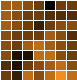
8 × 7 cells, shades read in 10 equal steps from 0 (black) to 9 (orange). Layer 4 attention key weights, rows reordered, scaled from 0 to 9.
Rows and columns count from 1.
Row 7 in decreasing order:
7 6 5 5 4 3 1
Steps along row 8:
down up down up up down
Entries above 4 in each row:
3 2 4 3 5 4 4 5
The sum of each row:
29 28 31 31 37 30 31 41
